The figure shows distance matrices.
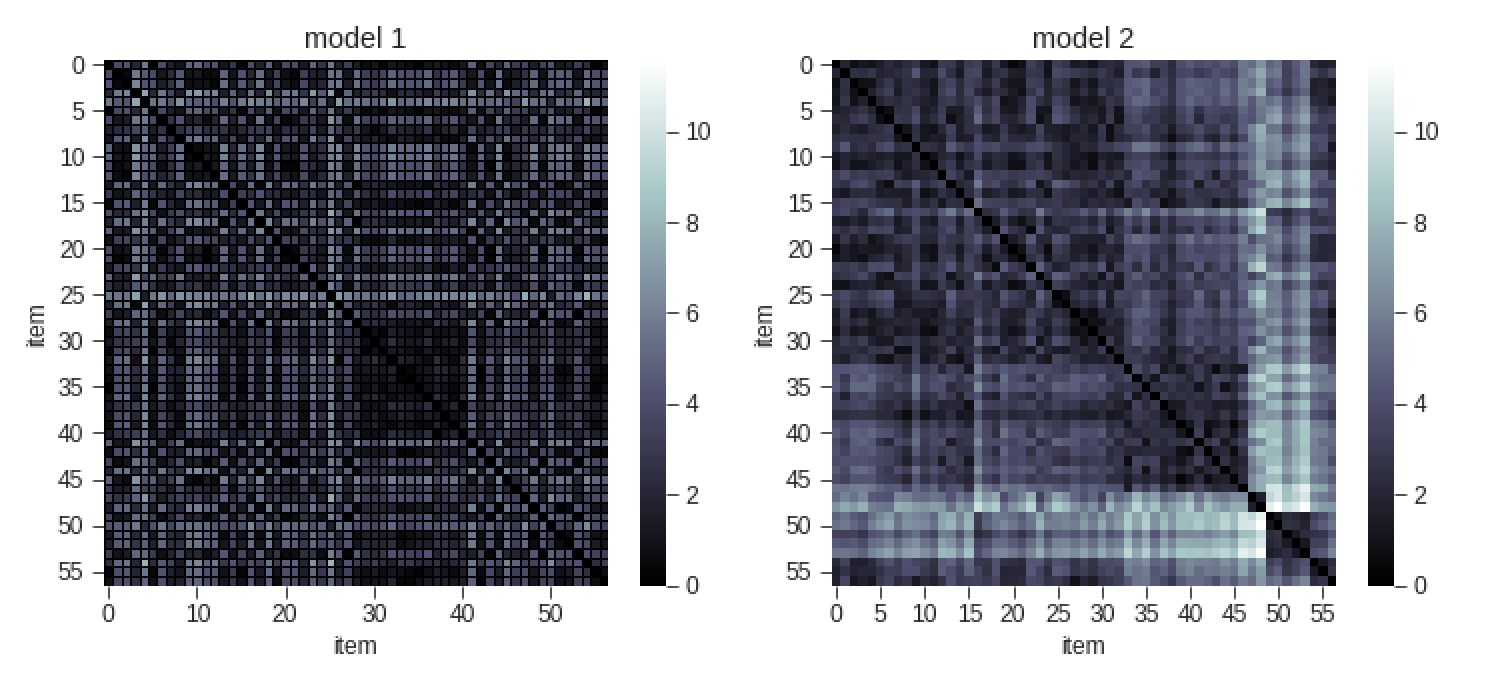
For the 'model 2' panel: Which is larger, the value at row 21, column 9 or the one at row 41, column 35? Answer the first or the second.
the first
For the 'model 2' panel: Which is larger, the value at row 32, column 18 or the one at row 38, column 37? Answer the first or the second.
the first
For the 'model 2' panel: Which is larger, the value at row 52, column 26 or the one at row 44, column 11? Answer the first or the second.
the first
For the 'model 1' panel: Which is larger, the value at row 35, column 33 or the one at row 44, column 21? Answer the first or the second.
the second
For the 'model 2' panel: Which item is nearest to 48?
47
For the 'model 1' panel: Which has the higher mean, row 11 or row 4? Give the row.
4
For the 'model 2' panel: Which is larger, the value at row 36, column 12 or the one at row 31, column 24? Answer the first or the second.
the first
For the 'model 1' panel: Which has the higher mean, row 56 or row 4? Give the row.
4
